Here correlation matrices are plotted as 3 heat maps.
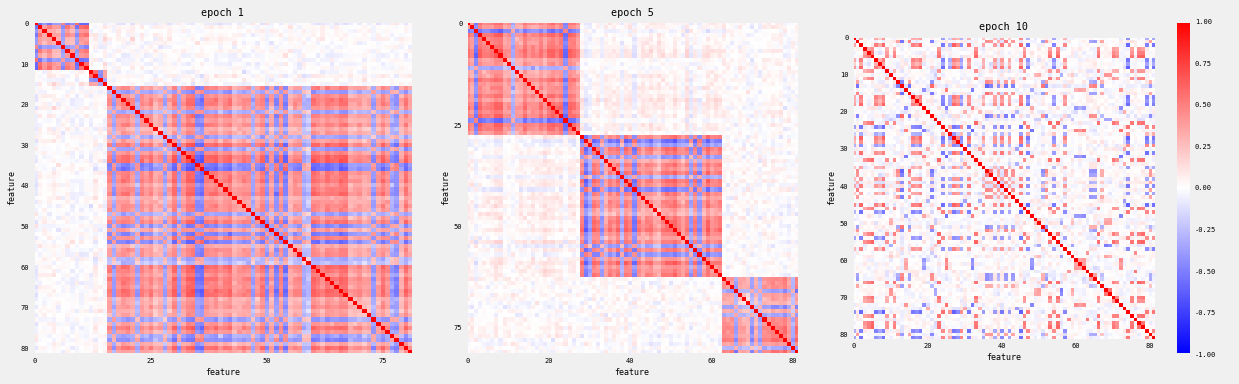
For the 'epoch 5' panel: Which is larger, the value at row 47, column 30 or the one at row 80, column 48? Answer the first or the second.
the second
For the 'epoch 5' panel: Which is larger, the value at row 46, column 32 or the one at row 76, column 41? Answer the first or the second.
the first
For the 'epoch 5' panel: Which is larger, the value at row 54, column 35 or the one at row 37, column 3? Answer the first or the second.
the first
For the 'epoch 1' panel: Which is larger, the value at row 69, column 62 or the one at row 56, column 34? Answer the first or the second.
the second
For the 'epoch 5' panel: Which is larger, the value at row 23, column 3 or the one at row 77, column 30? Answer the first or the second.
the first
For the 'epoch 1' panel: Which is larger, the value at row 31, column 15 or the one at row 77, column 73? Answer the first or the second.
the second
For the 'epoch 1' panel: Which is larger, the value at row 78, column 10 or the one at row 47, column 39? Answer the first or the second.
the first
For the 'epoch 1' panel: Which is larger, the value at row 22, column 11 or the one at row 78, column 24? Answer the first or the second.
the first
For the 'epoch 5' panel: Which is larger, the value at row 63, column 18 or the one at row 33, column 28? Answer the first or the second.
the first
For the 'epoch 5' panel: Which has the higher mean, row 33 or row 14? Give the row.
14
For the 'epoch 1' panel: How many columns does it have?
82
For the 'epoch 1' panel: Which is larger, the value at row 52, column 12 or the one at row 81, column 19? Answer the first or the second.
the second
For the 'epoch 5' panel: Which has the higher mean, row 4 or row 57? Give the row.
4
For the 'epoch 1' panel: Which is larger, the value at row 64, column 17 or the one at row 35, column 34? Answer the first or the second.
the first
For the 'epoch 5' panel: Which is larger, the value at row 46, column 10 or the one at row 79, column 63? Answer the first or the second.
the second
